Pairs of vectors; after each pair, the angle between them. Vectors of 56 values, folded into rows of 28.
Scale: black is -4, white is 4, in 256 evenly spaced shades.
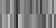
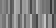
partly opposed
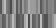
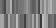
partly opposed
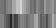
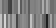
orthogonal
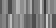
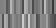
orthogonal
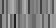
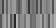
nearly parallel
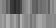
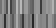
orthogonal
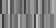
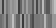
orthogonal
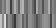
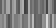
partly aligned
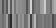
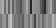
nearly opposite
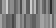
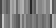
partly opposed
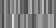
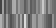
orthogonal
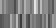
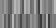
partly aligned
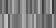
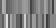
partly aligned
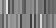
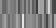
orthogonal
